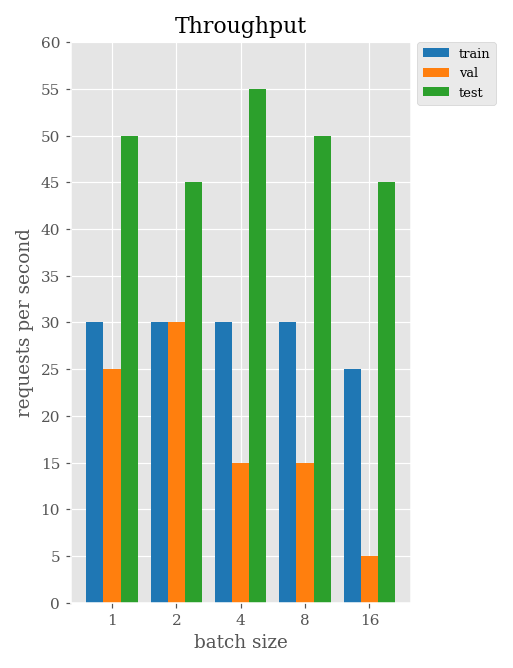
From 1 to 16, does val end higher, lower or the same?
lower
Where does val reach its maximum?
2
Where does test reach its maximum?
4
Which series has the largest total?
test
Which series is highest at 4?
test
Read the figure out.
Title: Throughput
x-axis: batch size, ticks 1 2 4 8 16
y-axis: requests per second, ticks 0 5 10 15 20 25 30 35 40 45 50 55 60
Legend: train, val, test
Values:
train: 30 30 30 30 25
val: 25 30 15 15 5
test: 50 45 55 50 45
